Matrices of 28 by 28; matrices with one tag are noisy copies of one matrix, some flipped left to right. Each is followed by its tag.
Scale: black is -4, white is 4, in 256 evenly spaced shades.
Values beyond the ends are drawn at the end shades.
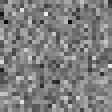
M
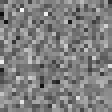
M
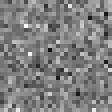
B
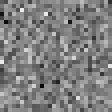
M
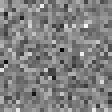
B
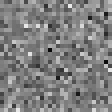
B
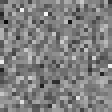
M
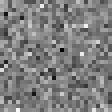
B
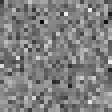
M
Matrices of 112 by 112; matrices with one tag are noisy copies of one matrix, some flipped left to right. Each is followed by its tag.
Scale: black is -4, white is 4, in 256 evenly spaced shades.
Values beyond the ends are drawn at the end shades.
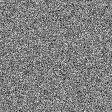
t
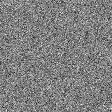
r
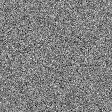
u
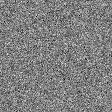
t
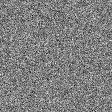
t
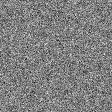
t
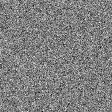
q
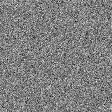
r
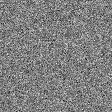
t
